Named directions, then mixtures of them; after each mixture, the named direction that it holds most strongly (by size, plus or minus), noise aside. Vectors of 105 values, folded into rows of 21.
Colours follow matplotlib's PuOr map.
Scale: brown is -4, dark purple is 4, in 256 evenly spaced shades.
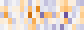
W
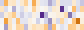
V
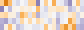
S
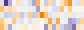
S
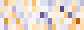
V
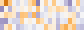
S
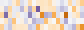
W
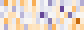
V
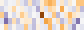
V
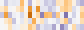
W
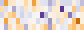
V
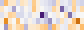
V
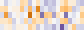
W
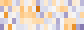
S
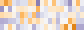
S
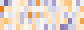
S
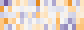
S
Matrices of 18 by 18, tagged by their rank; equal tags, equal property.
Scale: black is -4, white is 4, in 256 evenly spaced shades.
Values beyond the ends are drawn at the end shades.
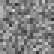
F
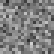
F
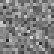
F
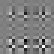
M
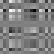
M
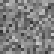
F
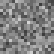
F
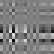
M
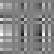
M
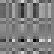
M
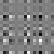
M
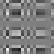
M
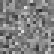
F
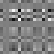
M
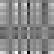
M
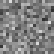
F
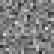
F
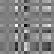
M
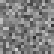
F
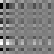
M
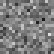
F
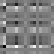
M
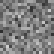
F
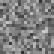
F
